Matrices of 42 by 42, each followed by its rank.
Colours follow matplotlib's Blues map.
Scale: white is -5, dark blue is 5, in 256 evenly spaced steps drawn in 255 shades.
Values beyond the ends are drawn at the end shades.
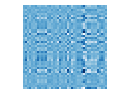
two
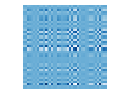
one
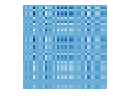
one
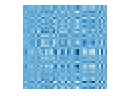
two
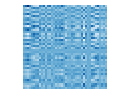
two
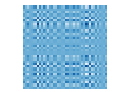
one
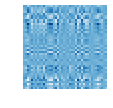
two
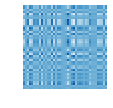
one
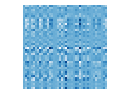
two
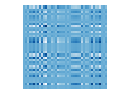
one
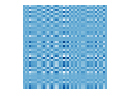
one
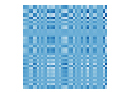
one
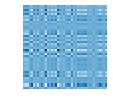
one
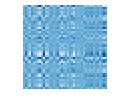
two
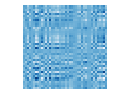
two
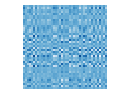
two
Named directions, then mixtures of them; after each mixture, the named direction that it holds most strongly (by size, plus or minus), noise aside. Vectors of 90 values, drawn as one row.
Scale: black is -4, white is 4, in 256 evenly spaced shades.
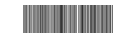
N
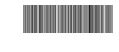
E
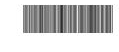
N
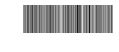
N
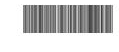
E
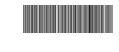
E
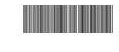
N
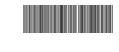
N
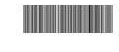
E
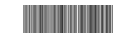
N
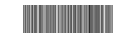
E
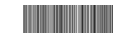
N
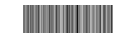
N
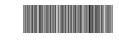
E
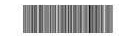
E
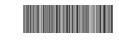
E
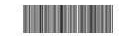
N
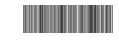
N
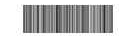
E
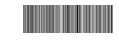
N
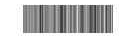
N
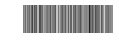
E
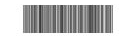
E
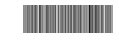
E
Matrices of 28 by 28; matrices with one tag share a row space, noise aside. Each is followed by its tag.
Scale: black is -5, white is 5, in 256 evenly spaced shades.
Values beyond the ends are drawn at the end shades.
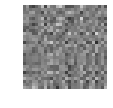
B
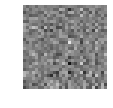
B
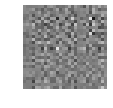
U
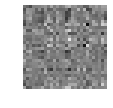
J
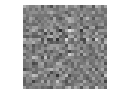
B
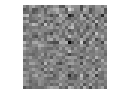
B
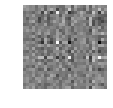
U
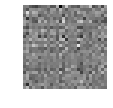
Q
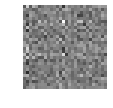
Q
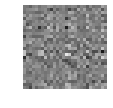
J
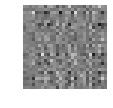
U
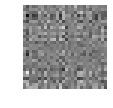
Q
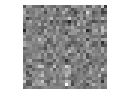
J
